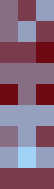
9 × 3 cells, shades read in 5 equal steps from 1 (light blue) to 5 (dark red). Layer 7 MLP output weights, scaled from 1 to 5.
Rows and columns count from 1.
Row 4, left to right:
3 3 3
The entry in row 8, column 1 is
2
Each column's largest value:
5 4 5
